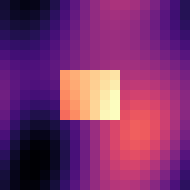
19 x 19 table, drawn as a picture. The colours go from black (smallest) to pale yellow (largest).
Ninth with the highest average: centre. Odd patch: higher, in the centre. Roughest part: centre. Ninth with the lowest average: bottom left. Stripes: none. Calmest part: top middle.
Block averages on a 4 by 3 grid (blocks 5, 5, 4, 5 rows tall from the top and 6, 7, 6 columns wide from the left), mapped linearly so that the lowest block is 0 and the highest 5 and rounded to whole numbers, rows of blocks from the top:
1 3 2 | 2 5 3 | 1 5 4 | 0 3 3
